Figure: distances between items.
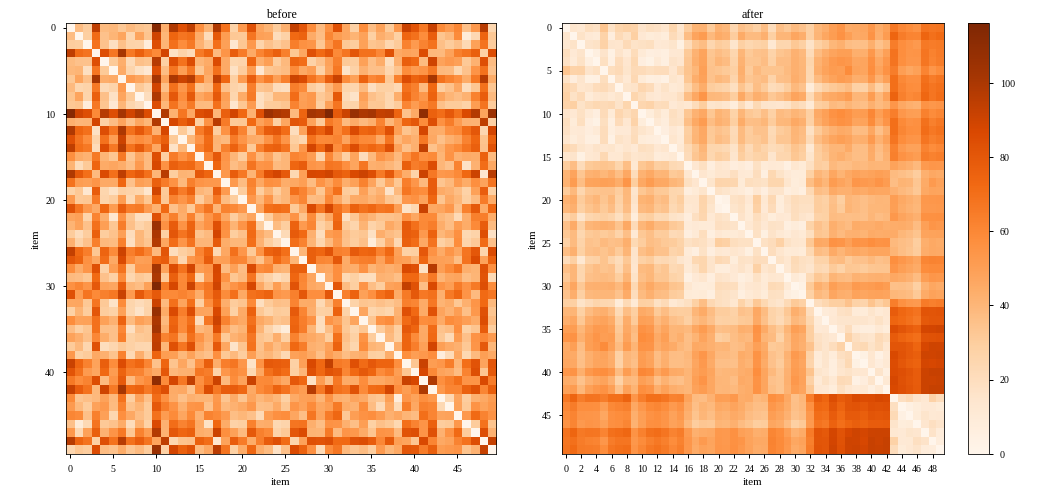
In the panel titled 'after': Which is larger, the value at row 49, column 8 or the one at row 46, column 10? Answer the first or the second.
the first
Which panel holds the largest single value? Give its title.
before
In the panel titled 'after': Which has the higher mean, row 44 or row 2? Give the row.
44
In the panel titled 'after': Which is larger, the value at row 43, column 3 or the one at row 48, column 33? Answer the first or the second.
the second
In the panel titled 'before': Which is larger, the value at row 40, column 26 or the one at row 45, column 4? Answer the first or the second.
the second
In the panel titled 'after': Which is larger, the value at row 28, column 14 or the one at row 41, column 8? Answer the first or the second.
the second
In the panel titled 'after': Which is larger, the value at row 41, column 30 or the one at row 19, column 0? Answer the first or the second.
the first
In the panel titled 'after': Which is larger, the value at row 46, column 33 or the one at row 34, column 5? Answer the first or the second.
the first
